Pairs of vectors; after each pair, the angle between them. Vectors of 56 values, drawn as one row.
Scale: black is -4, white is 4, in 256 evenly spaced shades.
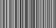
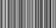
partly opposed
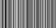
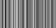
nearly parallel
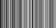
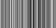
partly opposed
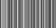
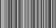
nearly parallel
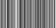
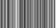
nearly parallel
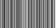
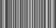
partly opposed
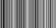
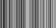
nearly parallel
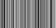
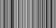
partly aligned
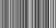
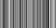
partly aligned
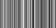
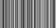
nearly opposite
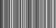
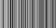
nearly opposite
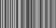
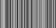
partly aligned
